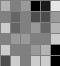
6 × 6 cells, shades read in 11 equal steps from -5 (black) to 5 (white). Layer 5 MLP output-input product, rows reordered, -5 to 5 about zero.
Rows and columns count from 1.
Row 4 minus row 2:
0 2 1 2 2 2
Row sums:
-2 -4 4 5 1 2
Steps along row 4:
up same down same up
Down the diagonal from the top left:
2 -1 0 0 2 -5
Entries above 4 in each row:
0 0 0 0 0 0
